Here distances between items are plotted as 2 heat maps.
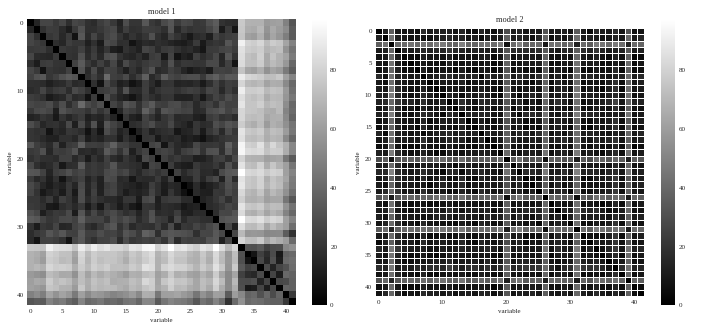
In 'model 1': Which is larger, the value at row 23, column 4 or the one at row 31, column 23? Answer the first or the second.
the second
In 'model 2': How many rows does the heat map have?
42
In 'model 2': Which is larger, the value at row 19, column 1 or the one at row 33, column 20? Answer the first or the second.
the second
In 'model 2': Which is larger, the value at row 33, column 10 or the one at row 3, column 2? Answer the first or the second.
the second
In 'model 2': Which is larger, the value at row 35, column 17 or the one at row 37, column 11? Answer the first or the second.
the second
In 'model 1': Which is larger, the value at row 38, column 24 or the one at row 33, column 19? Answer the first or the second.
the second
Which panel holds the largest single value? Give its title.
model 1
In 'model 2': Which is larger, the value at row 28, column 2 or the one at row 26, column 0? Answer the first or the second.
the first
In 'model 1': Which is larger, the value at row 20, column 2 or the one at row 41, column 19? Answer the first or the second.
the second
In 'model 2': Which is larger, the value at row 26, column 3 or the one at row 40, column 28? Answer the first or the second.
the first
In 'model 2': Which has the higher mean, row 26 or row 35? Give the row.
26
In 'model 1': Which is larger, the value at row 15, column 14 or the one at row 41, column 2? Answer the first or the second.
the second
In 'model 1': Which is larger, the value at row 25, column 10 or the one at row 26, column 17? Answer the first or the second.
the first
